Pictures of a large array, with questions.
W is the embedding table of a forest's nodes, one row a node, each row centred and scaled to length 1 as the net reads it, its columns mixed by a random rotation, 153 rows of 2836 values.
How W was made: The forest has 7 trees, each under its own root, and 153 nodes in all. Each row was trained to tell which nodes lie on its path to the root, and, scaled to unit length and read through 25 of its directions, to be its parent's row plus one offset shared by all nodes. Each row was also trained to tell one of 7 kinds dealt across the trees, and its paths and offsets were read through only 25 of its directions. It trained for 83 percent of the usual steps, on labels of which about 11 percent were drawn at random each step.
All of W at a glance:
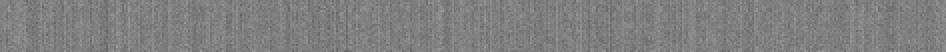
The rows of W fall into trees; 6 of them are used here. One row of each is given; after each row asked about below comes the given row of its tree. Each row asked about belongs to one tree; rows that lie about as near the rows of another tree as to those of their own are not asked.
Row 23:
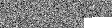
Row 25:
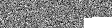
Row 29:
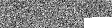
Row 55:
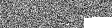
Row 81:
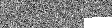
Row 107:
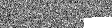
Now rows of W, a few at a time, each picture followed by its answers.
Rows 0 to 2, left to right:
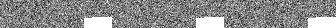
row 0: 29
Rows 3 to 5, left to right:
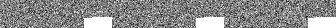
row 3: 29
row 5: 25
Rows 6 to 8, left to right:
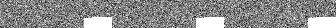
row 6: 23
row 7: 25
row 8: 81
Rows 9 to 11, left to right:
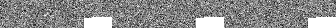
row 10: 23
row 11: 29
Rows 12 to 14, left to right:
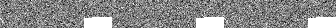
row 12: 25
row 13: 29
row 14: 25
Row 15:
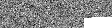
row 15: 81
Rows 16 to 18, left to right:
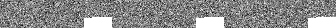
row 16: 25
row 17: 55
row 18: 55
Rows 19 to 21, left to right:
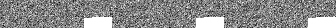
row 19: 23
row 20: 81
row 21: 81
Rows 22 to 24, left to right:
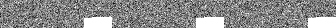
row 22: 81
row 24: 81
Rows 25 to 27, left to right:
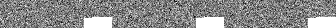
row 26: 25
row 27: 25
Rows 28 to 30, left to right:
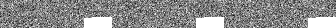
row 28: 81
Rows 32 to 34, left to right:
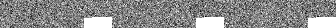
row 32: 25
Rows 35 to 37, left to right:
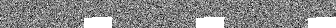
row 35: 81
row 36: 23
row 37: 23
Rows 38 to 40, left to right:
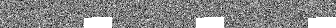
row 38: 81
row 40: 29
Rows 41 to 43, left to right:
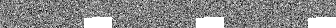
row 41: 25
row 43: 23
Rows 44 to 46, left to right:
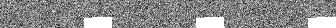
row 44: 81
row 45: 81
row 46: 25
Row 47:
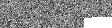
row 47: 81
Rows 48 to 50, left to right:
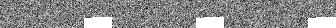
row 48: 29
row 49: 81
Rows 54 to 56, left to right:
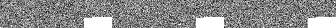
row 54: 25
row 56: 81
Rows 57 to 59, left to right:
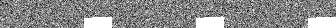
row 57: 25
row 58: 81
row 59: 23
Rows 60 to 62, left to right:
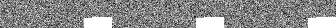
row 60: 23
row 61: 23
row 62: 81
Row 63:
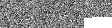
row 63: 25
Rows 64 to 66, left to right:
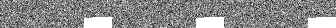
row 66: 55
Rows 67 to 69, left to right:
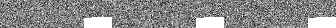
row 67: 23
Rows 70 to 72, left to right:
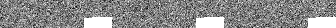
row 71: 81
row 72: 25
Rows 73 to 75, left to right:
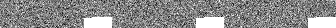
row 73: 25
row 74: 29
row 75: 29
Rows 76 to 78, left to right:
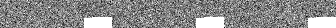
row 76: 55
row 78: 81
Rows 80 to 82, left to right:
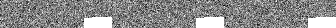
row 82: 25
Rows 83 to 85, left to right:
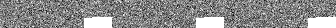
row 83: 25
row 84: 55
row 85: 107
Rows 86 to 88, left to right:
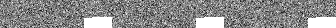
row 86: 25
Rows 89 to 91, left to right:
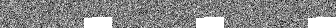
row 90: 29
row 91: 25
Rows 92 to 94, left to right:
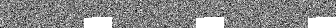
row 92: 81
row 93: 23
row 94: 25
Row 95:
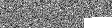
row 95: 29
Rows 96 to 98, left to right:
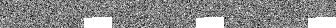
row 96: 25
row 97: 81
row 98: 25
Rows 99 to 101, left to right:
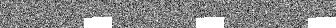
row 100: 23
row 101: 23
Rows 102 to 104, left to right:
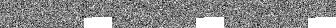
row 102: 23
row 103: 81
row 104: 25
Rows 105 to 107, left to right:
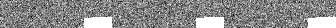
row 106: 25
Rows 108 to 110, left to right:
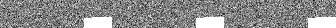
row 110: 29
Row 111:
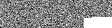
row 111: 81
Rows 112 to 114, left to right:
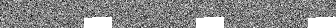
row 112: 25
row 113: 25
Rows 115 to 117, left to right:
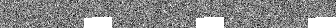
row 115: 25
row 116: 23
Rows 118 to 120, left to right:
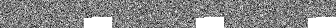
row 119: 23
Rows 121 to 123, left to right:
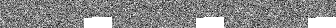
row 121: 23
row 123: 25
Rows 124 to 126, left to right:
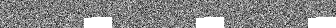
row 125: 81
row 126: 29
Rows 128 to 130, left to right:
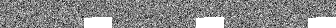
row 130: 81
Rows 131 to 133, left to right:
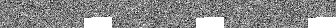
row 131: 81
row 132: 55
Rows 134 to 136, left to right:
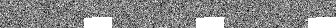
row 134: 23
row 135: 81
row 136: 23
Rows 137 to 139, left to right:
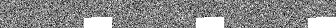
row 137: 81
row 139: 23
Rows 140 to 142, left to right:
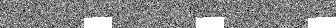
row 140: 23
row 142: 23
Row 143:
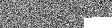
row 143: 55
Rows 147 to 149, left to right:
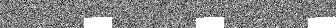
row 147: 29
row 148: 81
